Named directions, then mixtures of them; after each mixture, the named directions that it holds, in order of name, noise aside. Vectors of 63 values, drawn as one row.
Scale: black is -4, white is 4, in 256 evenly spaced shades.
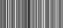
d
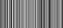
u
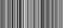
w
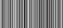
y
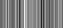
u, w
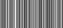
d, u, y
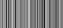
d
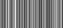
d, u, y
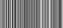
u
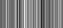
u, w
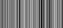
u, w, y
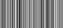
d, w, y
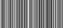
y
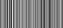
u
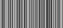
y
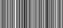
d, y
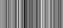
u, w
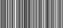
d, y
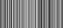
u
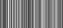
d, u, w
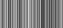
d, w, y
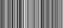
w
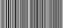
d, u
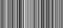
w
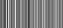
d, u
